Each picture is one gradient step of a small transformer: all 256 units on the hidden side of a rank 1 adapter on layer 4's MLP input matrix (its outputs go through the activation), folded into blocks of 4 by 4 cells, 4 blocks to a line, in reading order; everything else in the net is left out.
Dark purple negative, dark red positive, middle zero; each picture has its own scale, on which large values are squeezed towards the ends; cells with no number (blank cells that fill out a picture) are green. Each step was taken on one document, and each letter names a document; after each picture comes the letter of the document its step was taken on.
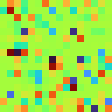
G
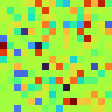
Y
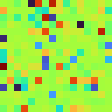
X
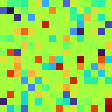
G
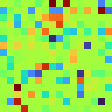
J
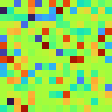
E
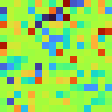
E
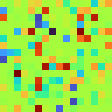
Y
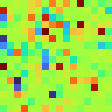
X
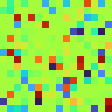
G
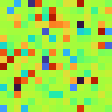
X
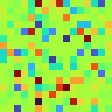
Y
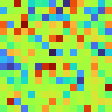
E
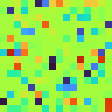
G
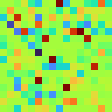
Y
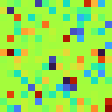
G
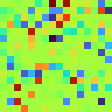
J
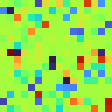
G
